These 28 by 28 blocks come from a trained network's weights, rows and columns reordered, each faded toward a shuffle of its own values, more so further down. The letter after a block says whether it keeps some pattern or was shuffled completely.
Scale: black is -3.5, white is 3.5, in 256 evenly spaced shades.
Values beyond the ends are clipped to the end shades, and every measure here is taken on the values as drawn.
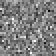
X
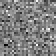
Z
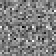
Z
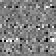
Z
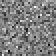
X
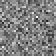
Z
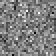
X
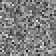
X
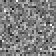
X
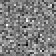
X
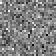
X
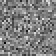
X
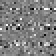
Z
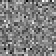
Z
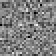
Z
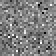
X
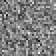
X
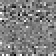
Z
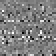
Z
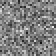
X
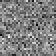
Z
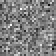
X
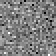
X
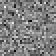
X
